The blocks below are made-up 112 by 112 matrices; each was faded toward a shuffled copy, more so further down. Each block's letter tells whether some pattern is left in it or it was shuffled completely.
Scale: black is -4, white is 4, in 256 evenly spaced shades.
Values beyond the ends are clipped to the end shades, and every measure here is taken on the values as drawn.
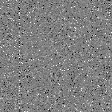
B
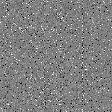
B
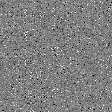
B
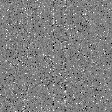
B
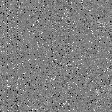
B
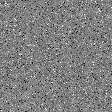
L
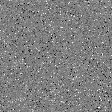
L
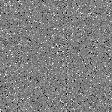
B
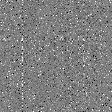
B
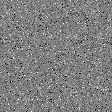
L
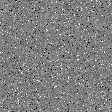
L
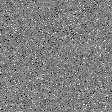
L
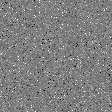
L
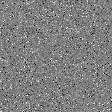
B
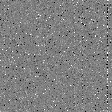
B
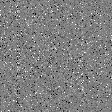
B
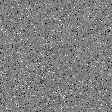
L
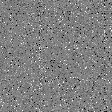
B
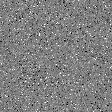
L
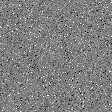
L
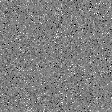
B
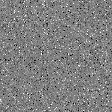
B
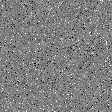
L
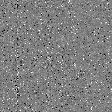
B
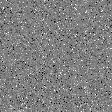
B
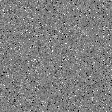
B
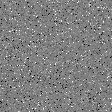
L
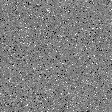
L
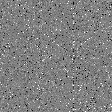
B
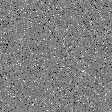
L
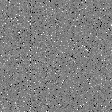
B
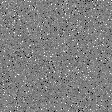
L
